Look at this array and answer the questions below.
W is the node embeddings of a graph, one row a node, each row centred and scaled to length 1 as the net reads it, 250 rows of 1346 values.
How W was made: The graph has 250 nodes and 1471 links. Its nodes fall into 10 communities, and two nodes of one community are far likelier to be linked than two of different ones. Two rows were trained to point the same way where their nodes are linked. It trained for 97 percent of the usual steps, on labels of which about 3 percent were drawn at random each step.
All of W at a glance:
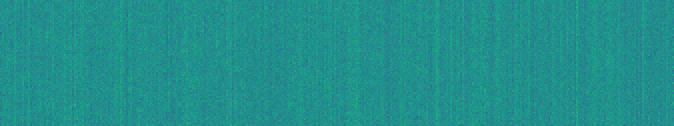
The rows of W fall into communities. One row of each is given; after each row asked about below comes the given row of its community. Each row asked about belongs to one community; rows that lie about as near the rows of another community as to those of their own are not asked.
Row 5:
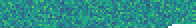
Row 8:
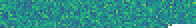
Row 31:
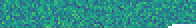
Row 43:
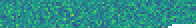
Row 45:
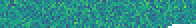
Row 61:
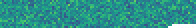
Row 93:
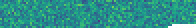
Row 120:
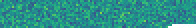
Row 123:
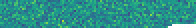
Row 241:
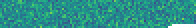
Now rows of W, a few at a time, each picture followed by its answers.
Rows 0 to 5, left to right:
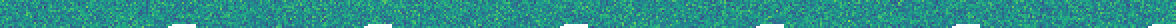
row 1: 93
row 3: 123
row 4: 31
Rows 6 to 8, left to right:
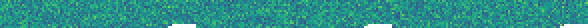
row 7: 61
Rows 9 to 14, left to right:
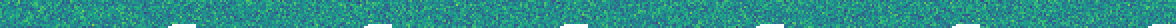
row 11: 93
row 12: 241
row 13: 8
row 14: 31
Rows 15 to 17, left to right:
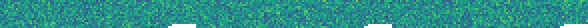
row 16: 43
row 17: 93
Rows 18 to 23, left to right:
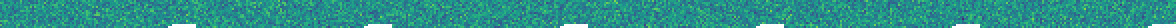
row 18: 120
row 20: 123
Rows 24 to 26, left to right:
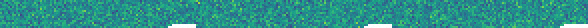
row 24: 31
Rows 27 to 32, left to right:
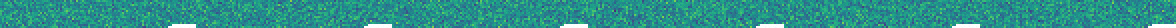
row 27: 5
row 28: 45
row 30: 43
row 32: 43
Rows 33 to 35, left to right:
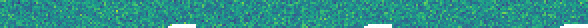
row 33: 8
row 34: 31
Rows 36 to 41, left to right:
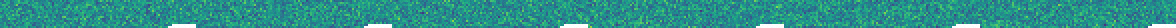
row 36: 241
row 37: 31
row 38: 31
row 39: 31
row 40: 31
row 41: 120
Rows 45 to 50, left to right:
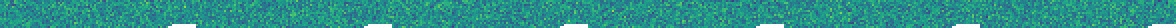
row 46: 120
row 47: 45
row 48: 61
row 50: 43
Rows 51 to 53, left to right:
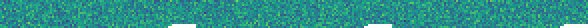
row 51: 241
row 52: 31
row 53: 241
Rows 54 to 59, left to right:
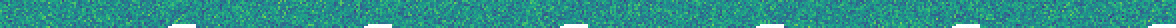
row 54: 31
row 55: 5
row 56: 45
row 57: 61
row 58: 120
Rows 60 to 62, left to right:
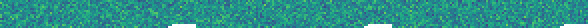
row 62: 45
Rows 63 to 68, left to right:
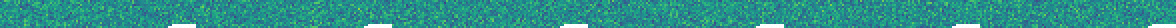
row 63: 43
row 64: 8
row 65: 241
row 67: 5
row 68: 93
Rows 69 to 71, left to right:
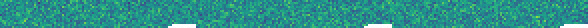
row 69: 123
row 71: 61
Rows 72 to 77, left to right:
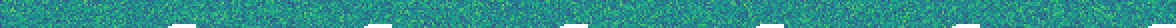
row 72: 8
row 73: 61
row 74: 45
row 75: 120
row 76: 8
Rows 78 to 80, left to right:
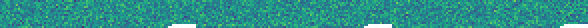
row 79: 31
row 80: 8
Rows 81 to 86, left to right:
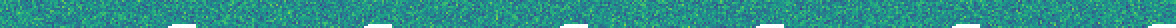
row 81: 123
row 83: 61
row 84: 31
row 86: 241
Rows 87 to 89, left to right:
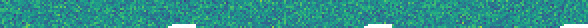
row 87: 8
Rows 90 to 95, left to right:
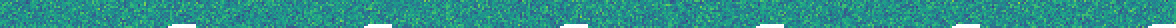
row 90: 8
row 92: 123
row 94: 8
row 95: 43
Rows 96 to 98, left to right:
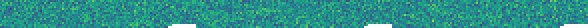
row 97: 241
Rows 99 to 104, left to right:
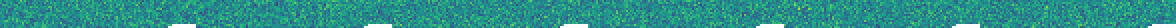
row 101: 31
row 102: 5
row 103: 45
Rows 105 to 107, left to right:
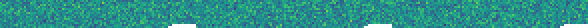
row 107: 43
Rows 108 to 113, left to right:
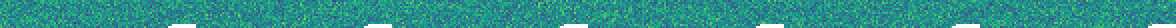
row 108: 31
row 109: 8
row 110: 45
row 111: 123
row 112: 31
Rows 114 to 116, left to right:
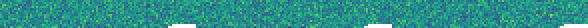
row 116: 93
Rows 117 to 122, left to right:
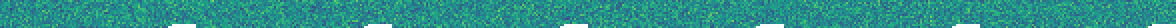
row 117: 120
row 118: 45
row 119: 31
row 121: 241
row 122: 93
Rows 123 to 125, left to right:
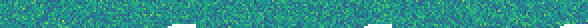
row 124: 5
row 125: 61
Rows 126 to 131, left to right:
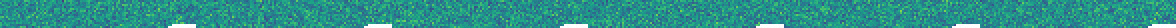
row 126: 61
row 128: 123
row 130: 8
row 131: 61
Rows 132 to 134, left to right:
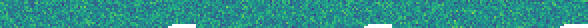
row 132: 61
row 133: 120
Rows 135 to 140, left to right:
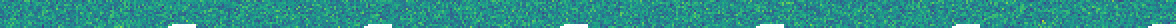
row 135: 93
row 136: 241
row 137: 241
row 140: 123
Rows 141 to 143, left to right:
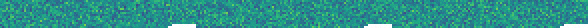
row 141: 93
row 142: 123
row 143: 61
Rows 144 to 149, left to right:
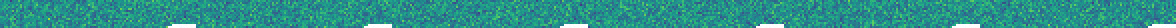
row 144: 93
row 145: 120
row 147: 8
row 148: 93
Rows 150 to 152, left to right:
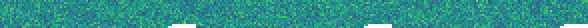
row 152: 123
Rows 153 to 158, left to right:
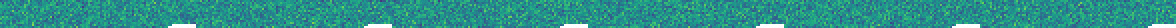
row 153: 61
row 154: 8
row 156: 61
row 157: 123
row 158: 61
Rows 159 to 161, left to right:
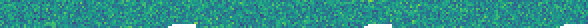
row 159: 43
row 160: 93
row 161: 61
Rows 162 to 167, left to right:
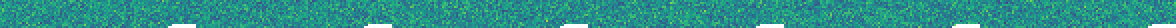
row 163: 120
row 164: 45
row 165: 5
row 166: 5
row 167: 8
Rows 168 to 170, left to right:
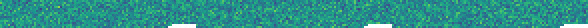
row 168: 123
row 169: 241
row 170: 43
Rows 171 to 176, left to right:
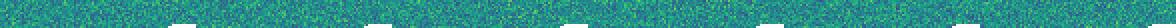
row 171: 93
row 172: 120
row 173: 241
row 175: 61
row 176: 93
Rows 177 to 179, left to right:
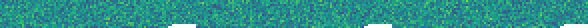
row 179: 45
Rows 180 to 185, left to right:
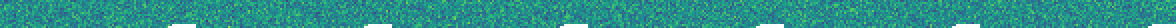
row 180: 8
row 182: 43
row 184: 45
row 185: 93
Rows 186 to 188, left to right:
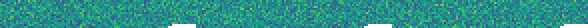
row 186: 93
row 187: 5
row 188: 241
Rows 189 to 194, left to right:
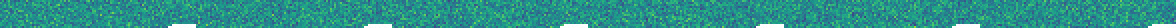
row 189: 120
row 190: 120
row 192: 5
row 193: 43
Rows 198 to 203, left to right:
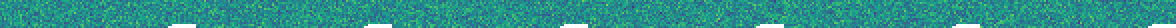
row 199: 120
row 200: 120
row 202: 45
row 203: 61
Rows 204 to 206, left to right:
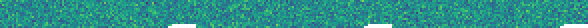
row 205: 120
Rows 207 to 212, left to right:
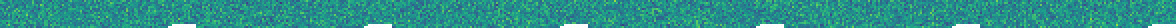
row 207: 123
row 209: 120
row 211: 123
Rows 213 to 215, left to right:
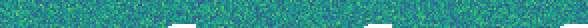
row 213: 123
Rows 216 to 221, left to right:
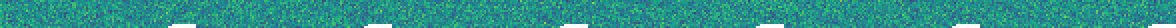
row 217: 120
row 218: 8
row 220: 61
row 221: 8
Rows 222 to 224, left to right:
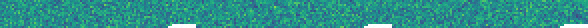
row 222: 93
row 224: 120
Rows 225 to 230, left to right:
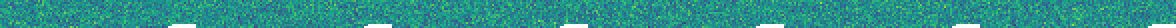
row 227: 241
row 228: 93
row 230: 241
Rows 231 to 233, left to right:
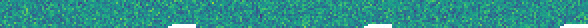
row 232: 8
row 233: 8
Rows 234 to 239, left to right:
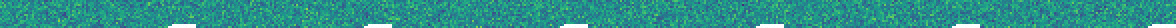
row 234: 61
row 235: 120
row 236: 45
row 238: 5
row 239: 8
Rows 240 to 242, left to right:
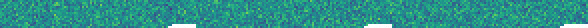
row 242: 61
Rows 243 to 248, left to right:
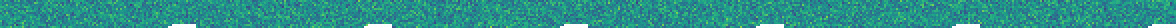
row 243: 61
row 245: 8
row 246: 120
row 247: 31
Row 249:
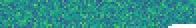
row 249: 123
